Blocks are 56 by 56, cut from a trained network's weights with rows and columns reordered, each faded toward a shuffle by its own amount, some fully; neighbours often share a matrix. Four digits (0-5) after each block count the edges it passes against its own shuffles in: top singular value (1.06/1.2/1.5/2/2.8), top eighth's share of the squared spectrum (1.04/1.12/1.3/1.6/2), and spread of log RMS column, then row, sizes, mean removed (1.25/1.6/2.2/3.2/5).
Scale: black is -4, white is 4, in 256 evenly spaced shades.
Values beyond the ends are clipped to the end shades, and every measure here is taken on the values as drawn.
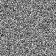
2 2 0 0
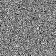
0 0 0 0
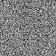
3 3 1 0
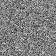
1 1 0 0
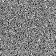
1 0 0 0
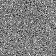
0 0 0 0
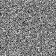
2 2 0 0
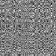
4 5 3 2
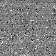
2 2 1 0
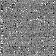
2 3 2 1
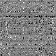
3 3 2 2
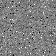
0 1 0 0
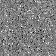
0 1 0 0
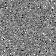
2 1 1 0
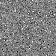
0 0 0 0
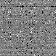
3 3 2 1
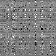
3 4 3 2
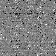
2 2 1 1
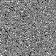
2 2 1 0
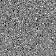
2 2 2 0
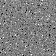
0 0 0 0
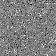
0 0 0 0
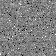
0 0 0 0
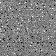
0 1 0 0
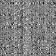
3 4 0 3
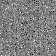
0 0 0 0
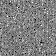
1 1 0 0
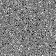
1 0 0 0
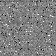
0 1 0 0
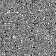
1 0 0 0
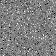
1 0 0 0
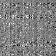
3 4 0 3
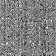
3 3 0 2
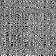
3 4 1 3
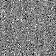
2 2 0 1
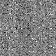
2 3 0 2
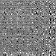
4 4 3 2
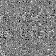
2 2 1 2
